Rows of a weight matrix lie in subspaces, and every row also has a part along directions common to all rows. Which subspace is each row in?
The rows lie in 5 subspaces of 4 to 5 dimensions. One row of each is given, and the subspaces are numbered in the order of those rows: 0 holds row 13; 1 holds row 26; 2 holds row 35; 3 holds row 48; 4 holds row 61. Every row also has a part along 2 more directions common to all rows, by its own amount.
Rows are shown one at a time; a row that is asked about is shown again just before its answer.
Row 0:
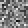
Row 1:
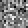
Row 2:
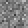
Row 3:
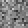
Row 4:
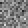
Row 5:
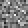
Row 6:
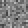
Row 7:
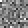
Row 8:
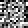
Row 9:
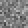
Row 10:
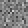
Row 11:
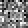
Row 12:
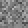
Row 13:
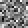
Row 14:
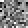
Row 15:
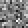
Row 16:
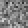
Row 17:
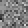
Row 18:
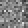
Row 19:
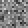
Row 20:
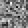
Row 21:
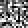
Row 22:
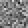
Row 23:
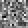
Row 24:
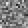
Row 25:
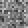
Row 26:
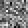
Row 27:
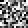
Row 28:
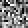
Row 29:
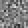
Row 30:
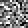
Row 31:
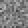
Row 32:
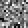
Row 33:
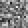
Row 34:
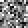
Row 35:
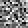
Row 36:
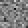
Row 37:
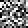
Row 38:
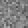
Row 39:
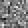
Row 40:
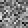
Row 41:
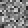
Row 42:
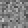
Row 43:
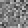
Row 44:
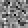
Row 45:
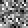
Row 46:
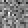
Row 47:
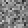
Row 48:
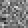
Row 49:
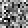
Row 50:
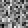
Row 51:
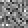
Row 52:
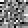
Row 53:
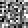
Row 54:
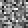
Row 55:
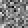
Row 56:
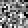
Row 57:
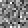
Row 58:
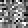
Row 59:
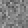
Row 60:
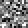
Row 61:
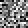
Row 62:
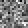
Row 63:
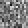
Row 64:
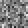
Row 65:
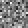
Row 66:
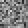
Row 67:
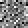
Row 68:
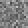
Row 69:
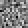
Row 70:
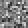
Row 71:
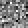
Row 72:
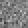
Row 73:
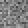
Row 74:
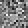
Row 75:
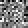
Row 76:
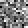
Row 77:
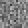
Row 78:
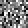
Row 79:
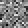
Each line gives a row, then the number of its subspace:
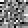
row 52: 3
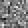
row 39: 3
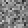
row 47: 3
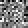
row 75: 2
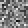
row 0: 3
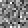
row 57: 4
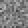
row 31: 2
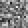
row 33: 1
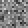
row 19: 1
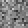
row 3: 3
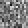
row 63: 0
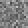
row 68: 0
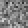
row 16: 4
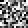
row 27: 3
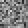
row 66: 3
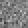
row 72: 3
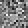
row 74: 0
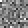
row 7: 4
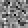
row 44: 3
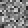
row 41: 0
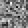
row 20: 1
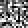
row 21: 2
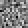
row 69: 2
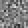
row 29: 1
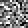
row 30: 2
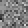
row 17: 1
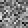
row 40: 1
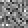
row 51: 2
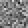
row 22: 0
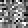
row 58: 2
